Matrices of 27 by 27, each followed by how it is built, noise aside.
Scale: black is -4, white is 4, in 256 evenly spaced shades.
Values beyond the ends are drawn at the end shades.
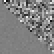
upper triangular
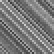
Toeplitz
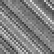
Toeplitz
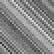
Toeplitz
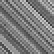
Toeplitz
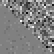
upper triangular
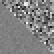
upper triangular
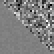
upper triangular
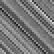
Toeplitz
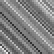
Toeplitz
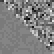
upper triangular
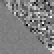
upper triangular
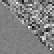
upper triangular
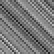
Toeplitz
